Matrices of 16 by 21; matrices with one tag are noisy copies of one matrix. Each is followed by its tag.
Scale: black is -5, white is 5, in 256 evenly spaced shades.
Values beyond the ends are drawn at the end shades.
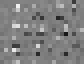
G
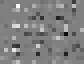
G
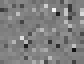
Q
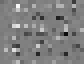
G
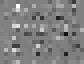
G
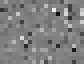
Q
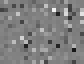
Q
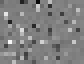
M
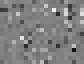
Q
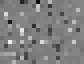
M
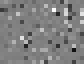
Q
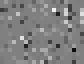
Q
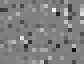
Q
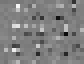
G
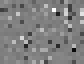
Q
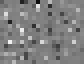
M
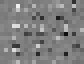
G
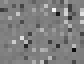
Q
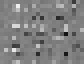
G
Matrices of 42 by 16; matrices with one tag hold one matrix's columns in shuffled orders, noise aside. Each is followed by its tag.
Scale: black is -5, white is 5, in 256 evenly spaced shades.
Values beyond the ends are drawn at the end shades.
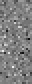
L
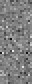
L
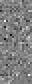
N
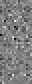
N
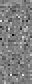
N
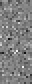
L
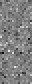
L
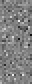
N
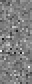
L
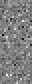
N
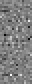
N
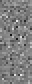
N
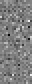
N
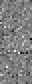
L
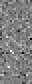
L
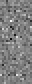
N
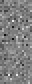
N
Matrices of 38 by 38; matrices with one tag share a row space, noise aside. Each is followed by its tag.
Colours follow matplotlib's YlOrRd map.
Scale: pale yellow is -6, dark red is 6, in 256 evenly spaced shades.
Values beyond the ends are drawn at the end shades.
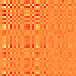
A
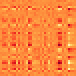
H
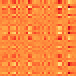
H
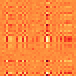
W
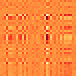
W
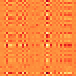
W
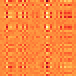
W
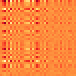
A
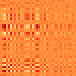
A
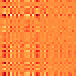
A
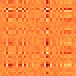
W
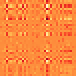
W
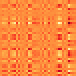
H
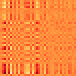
A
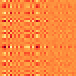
A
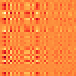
A
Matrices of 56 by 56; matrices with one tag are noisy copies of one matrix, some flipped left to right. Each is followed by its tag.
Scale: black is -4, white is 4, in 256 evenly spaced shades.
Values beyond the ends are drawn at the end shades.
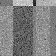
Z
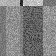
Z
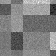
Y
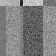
Z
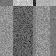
Z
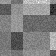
Y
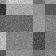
Y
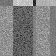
Z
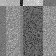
Z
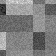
Y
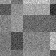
Y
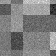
Y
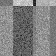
Z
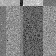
Z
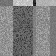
Z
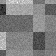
Y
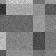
Y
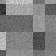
Y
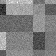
Y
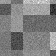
Y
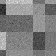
Y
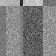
Z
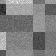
Y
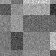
Y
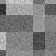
Y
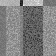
Z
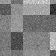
Y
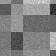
Y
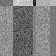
Z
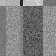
Z
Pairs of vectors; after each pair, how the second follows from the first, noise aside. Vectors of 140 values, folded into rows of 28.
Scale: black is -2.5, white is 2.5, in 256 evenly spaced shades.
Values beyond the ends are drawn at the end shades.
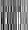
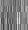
shrunk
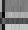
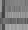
shrunk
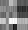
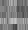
shrunk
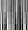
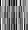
wrapped around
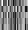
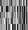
wrapped around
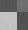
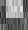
wrapped around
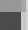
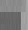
shrunk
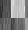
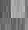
shrunk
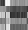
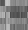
shrunk
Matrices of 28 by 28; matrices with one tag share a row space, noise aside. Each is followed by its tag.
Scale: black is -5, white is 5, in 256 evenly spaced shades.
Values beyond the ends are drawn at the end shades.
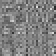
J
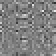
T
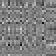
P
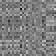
P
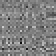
P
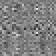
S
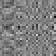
J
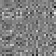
J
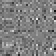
J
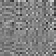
J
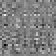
S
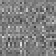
P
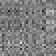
P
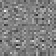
S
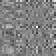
J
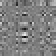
T
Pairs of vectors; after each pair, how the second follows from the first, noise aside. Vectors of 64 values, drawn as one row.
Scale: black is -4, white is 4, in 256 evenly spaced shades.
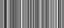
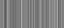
shrunk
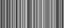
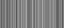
shrunk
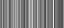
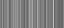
shrunk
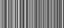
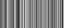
sign-scrambled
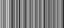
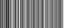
negated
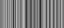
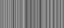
shrunk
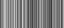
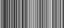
negated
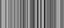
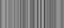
shrunk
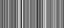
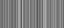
shrunk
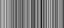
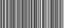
sign-scrambled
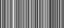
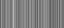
shrunk
